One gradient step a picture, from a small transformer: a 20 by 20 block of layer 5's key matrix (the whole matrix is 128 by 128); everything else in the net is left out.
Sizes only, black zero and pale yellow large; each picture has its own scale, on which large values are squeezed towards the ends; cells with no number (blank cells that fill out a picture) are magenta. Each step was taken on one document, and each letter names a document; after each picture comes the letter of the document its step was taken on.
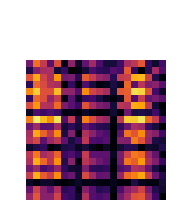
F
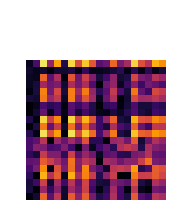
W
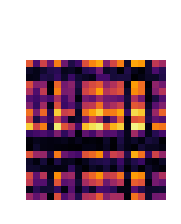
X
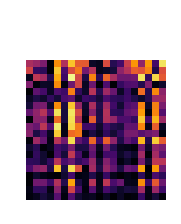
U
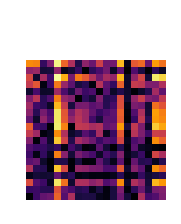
U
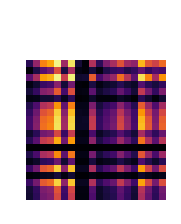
U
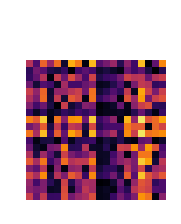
W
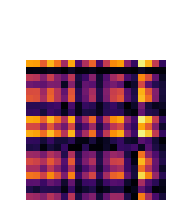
W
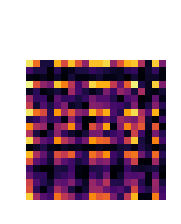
X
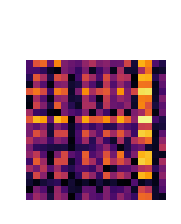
F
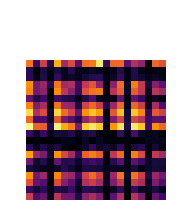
X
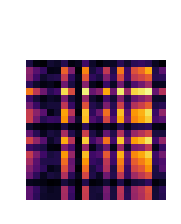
F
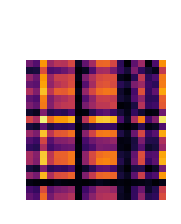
F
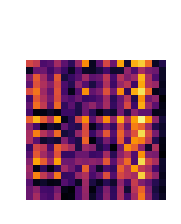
W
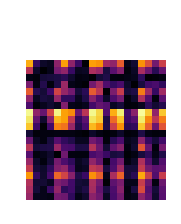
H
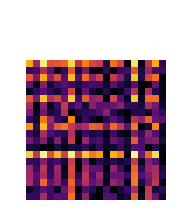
X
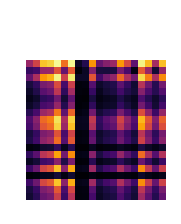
U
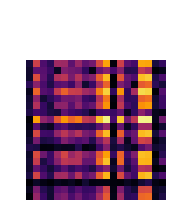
F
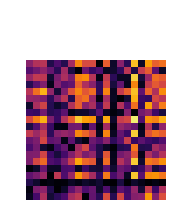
F
